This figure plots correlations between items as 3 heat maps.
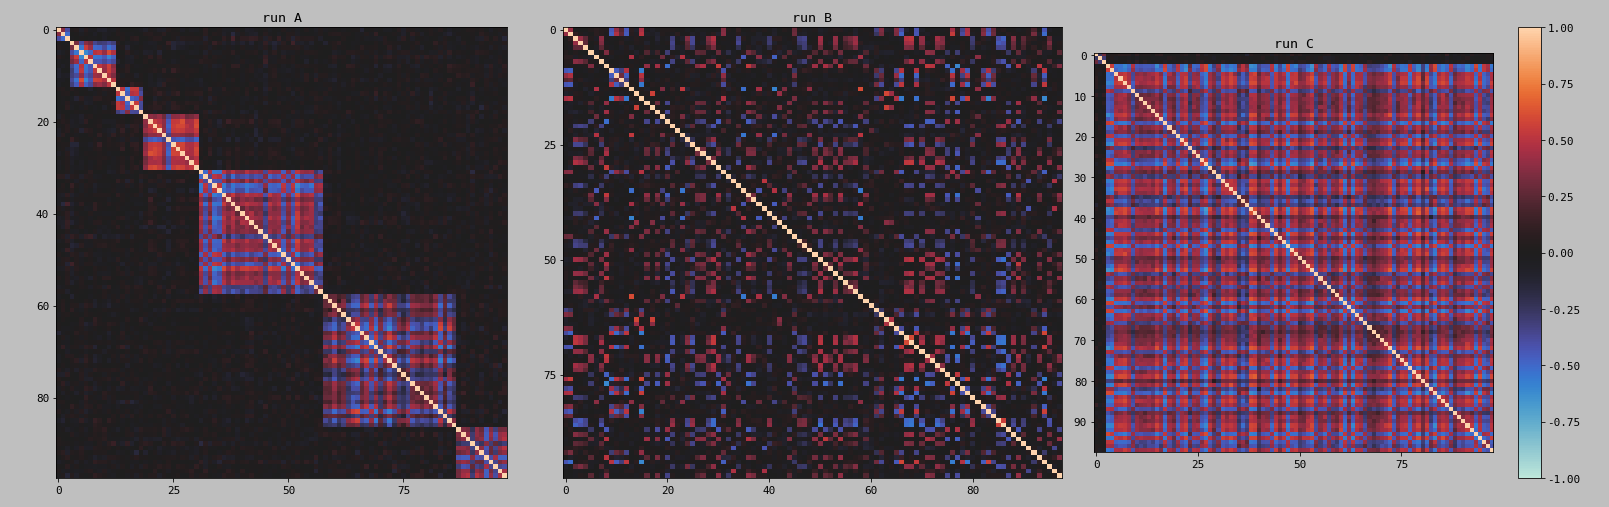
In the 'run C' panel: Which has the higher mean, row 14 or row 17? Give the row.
14
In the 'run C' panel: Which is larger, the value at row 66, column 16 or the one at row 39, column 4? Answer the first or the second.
the first
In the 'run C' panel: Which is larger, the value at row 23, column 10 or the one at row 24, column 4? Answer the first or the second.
the first
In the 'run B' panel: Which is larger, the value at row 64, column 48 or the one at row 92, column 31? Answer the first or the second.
the second
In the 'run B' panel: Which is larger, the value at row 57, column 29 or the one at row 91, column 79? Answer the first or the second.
the first
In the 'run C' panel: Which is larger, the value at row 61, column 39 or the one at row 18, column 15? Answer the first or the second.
the second
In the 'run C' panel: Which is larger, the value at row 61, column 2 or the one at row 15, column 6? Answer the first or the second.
the second
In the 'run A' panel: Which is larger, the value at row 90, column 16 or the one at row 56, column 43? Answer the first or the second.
the first
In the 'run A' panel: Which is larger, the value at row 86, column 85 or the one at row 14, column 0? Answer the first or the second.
the first
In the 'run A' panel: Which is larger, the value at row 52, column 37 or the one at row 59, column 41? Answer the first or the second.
the first
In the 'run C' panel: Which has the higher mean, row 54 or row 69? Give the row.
69
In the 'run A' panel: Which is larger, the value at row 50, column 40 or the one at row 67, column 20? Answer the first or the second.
the first
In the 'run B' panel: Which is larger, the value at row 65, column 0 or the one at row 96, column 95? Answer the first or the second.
the first
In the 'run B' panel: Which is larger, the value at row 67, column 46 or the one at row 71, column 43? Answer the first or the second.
the second
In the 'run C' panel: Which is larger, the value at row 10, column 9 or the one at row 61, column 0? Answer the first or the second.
the second
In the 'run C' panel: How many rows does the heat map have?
98
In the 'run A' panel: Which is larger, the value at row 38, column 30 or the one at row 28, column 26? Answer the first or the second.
the second
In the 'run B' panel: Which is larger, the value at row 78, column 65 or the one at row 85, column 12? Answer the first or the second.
the second
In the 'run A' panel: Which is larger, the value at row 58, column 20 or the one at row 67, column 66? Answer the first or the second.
the second
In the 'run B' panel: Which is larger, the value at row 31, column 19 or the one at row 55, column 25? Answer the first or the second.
the first
